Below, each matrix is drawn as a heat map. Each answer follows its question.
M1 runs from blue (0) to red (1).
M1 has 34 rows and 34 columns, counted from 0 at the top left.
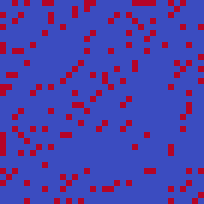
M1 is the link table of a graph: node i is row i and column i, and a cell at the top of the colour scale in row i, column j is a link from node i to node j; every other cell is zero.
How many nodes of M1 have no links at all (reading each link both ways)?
1
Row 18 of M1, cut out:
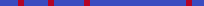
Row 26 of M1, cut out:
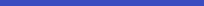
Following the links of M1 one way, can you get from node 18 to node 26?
no
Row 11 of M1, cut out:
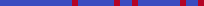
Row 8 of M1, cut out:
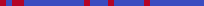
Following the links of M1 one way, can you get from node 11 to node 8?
yes
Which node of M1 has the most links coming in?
node 0
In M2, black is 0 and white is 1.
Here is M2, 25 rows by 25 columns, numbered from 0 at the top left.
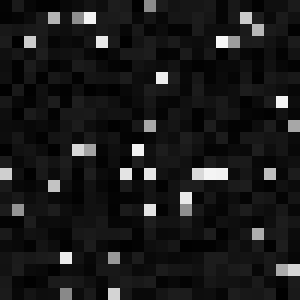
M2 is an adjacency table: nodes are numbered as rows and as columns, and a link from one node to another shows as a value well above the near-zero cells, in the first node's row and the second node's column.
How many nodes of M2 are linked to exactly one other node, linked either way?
3
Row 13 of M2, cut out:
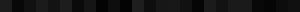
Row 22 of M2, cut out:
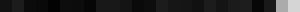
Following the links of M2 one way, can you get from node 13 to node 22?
no
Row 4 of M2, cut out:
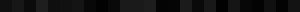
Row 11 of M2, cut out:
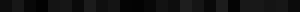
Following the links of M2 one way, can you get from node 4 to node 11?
no
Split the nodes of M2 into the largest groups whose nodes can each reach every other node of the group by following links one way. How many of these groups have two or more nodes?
0
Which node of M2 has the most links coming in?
node 12
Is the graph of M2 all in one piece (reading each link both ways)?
yes
